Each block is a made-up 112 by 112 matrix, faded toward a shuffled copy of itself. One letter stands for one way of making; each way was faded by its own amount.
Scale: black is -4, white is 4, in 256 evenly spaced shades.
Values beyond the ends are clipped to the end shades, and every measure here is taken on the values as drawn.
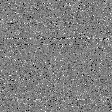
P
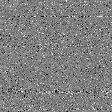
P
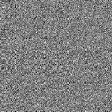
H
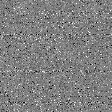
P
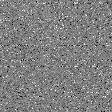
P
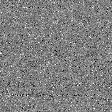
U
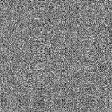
H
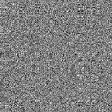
H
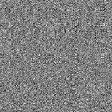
H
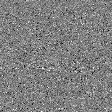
U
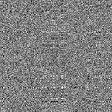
H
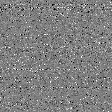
P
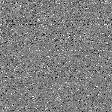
P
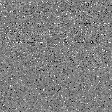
P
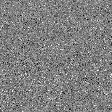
U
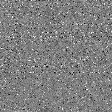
P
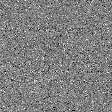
U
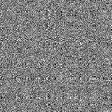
H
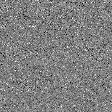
U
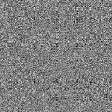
H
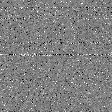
P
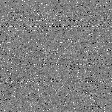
P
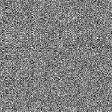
H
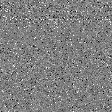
P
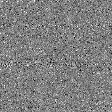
U
